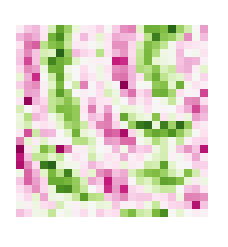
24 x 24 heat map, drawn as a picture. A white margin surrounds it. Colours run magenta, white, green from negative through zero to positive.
Histogram: bell-shaped. Stripes: upright, repeating 2 times. Ninth with the highest average: top right. Rings: centred on the top right.
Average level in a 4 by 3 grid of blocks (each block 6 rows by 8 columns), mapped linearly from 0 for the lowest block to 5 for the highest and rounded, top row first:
4 0 5
4 0 3
3 1 5
4 1 4
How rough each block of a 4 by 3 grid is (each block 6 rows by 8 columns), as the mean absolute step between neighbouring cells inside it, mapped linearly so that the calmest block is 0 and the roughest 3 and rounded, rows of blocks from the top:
100
111
311
111
